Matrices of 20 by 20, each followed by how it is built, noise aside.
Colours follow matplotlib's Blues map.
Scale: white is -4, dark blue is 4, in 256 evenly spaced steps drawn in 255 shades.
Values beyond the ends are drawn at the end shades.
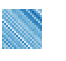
Toeplitz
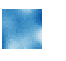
smooth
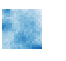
smooth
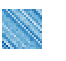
Toeplitz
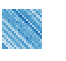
Toeplitz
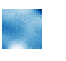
smooth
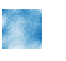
smooth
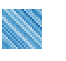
Toeplitz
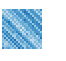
Toeplitz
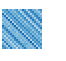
Toeplitz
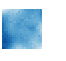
smooth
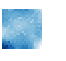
smooth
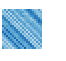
Toeplitz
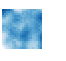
smooth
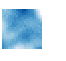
smooth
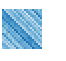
Toeplitz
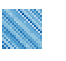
Toeplitz
